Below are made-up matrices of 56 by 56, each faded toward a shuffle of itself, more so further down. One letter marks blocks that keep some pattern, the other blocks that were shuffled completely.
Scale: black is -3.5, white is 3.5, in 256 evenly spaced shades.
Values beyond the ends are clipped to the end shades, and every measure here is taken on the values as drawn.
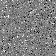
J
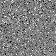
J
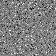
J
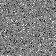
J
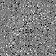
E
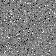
J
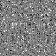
E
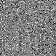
E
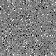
E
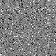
E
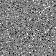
J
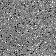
J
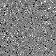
E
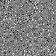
E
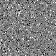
E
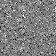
E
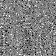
E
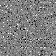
E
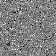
E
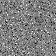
J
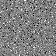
J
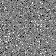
E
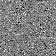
J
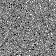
J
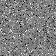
J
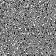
E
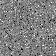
J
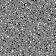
J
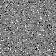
E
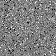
E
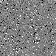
E
